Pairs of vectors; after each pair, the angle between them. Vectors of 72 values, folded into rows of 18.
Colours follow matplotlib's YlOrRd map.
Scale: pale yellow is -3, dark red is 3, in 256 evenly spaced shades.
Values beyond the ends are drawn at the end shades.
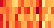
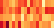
partly aligned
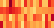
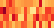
partly aligned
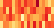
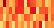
partly aligned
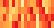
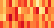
partly opposed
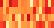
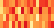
orthogonal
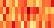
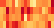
partly aligned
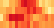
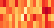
partly opposed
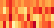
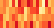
orthogonal
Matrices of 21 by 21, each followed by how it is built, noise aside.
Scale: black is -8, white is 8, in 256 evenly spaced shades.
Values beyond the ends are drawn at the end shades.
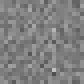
low rank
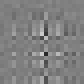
low rank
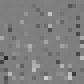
sparse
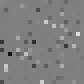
sparse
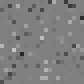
sparse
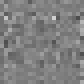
low rank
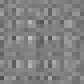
low rank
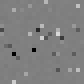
sparse
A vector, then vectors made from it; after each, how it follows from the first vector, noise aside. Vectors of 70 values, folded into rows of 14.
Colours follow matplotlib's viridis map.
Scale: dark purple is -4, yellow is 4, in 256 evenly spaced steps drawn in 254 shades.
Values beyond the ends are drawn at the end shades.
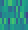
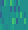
partly zeroed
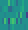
partly zeroed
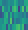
reversed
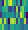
scaled up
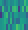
reversed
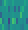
partly zeroed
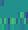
partly zeroed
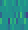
partly zeroed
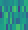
reversed
